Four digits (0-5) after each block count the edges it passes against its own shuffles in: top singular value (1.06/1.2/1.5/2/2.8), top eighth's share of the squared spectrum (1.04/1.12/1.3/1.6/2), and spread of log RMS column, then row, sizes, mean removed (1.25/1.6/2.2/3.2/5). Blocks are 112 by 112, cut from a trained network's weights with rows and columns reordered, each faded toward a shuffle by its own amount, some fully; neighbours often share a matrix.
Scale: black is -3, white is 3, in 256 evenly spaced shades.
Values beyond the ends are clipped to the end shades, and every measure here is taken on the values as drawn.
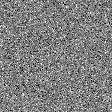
0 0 0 0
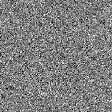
3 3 2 1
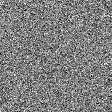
1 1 0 0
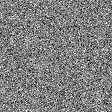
1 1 0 0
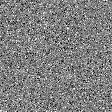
0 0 0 0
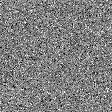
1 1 0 0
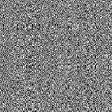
4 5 3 3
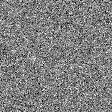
0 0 0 0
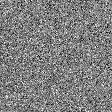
0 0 0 0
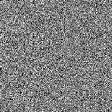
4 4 2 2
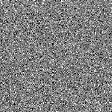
3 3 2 2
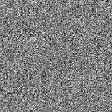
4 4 2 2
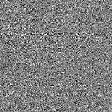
3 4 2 2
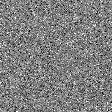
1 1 0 0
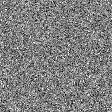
2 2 0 0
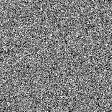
2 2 0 0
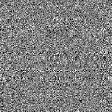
4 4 3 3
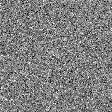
1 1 0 0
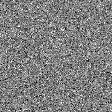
2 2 0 1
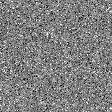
1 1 0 0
